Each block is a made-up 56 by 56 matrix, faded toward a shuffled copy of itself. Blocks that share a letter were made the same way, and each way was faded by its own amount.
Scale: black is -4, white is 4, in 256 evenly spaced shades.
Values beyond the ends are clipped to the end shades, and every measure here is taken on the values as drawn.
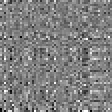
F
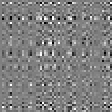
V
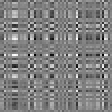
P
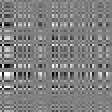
P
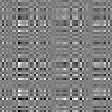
P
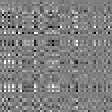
V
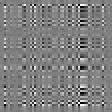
P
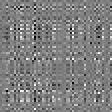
V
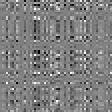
V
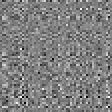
F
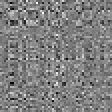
F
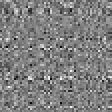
F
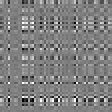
P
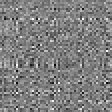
F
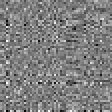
F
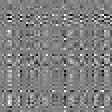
V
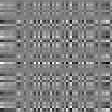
P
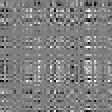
V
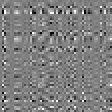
V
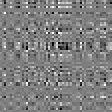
V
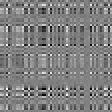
P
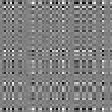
P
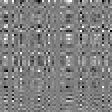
V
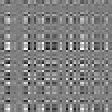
P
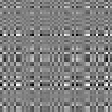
P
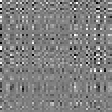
V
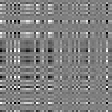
P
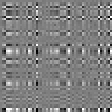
P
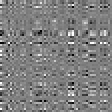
V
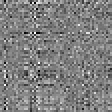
F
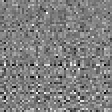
F
